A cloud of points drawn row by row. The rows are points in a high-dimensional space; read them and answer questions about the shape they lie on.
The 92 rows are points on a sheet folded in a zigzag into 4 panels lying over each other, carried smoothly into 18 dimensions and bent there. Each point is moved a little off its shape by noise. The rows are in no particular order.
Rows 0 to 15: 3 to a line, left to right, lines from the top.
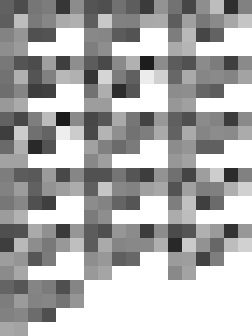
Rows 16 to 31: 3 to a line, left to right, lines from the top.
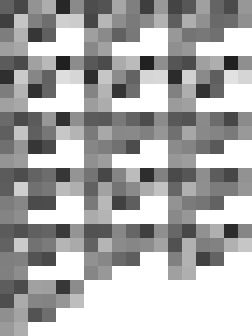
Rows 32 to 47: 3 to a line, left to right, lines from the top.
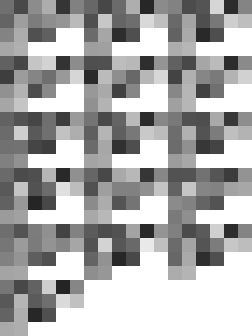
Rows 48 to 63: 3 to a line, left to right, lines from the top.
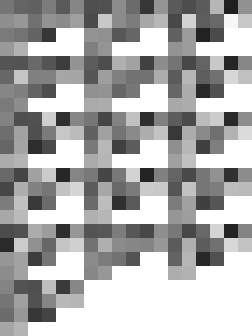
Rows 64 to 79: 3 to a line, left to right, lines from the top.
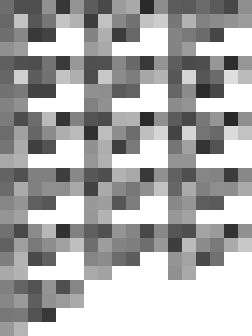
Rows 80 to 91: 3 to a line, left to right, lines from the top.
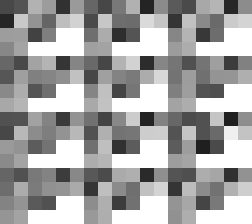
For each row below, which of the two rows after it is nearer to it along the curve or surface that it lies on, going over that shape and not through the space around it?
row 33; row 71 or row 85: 71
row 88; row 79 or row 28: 28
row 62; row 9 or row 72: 9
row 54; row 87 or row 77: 87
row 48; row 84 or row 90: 84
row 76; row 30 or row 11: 11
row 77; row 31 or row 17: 31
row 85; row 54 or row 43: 54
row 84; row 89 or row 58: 58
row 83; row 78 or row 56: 56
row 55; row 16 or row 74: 74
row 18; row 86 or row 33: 86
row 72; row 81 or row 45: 45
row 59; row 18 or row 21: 21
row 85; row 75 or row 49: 75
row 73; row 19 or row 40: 40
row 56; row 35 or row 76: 35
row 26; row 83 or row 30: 83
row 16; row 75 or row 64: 64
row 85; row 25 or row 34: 34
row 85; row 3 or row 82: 3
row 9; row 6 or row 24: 24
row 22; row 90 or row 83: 90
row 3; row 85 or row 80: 85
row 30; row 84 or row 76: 84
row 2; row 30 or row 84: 84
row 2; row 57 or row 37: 57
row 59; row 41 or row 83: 41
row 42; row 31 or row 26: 26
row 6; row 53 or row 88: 88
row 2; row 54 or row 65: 54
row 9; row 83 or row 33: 83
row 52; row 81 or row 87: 87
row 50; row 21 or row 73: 21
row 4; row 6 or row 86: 6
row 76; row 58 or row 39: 58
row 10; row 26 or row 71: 71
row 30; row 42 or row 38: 42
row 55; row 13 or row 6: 13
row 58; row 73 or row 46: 46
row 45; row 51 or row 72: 72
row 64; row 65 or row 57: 65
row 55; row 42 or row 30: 42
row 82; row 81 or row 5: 81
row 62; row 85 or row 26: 26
